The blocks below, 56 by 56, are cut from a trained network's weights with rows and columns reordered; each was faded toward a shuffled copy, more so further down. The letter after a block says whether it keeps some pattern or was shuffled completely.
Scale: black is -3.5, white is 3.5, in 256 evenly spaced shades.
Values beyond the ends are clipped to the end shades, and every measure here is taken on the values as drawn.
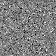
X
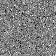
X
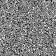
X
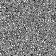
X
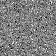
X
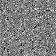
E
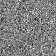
E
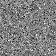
X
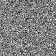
E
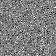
X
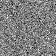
X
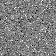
X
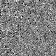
E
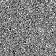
E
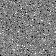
X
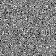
E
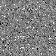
E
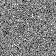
X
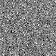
E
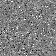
X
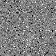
E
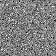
E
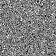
X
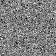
X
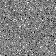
X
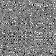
E
